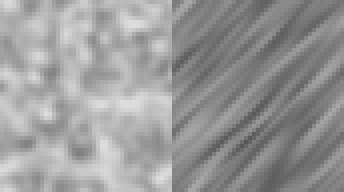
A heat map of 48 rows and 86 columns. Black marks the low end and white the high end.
It is made of 1 by 2 panels. Panel 1,1: high, blotchy. Panel 1,2: middling, slanting up to the right.
